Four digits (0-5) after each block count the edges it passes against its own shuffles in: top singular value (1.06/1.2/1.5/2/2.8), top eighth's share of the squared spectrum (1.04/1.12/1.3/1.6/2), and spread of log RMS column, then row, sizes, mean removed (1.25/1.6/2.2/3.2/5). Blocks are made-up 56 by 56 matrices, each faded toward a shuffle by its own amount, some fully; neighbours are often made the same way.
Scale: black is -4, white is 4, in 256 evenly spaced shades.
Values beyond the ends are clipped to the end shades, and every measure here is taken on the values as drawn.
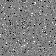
1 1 0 0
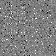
3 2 1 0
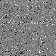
3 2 0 1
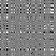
5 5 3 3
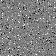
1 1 0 0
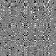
4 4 2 2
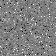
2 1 0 0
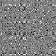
4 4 2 2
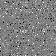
3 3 1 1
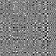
5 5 3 3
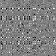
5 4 2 2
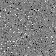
2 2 0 1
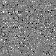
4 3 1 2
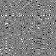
4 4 2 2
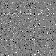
3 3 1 1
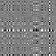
5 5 3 3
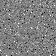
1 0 0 0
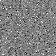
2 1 0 0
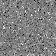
0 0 0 0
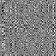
4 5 3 2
